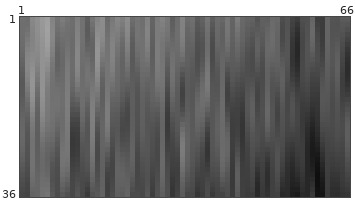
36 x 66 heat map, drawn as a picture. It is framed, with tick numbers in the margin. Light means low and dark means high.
Streaks run downward. The ninth with the lowest average is the top left. There is an overall slope up to the bottom right. Neither half mirrors the other.
